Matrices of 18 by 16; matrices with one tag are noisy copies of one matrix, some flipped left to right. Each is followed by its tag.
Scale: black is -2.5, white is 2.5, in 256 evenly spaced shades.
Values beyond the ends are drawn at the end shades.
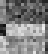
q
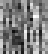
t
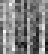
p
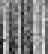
p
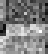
q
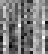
p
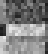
q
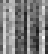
p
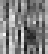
t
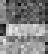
q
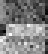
q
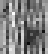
t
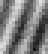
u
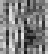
t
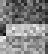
q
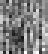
t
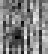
t
